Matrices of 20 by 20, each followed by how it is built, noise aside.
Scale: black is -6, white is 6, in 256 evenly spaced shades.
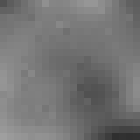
smooth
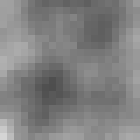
smooth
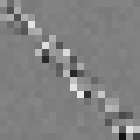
banded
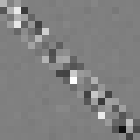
banded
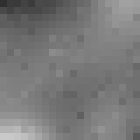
smooth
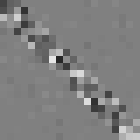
banded
